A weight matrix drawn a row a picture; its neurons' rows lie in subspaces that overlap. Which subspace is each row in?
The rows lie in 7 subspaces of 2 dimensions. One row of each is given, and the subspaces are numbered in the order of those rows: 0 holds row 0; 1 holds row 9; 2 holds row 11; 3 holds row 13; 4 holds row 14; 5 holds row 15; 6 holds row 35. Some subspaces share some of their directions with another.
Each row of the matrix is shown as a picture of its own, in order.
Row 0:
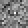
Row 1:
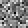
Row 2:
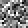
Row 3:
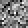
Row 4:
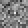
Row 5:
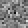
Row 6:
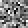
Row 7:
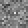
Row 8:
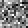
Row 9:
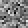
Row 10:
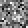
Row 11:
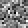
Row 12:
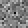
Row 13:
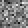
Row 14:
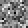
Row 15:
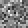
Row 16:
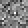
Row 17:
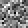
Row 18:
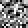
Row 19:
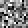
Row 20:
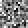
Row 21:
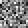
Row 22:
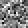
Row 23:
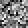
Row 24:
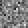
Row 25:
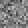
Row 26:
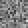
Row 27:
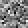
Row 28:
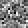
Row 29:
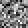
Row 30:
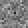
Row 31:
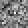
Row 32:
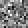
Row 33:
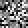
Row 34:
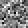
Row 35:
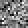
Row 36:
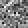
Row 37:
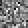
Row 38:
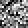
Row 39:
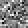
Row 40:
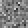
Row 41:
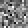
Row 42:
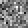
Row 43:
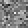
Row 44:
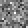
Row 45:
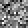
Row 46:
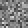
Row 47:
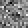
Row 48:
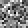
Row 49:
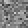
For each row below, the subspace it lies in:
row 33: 6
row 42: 0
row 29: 6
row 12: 0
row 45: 3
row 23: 5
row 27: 1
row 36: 4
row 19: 5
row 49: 3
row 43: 3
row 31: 0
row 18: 6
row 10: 4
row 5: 2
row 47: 4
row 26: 2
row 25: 5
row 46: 6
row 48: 5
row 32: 5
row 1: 0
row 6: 1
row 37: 1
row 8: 3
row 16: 0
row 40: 1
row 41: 5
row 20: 1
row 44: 4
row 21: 0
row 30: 4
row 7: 3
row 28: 2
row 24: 1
